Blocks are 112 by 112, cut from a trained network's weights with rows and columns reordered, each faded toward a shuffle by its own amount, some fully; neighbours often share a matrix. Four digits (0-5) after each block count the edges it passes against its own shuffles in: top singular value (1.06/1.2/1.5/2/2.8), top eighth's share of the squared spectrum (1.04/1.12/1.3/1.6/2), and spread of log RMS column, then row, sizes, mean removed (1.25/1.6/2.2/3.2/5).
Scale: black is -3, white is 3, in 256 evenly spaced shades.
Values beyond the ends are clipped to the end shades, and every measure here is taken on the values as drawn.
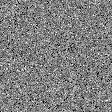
0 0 0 0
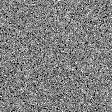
0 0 0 0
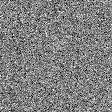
1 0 0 0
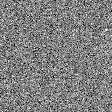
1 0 0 0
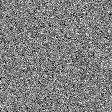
0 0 0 0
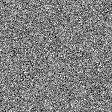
0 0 0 0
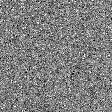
1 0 0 0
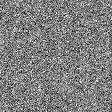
1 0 0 0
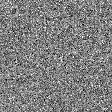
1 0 0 0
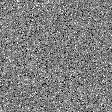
1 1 0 0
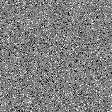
2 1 0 1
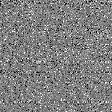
3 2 0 2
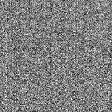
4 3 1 1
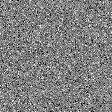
2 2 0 1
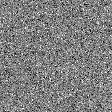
2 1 0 0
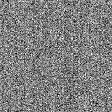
3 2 0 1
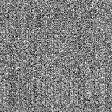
4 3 0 1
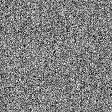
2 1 0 0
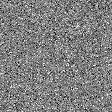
2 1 0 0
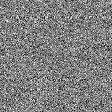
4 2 0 2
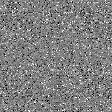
3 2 0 2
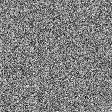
2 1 0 0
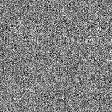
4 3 0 1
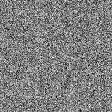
3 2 0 0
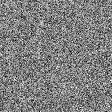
1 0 0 0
